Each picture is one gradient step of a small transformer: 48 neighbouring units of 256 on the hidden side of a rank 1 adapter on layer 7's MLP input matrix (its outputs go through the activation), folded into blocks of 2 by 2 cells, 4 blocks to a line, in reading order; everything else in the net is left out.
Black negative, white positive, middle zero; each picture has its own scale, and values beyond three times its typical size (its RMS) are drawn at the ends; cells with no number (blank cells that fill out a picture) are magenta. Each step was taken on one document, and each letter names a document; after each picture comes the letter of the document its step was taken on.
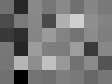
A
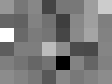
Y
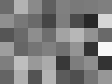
A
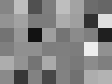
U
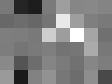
U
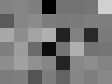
Y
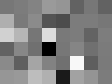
Y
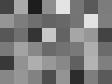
U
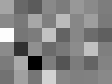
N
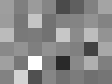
N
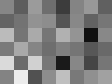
N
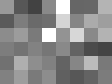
U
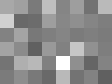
Y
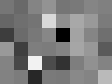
A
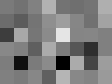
Y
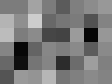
N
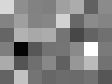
U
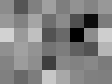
A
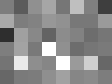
Y
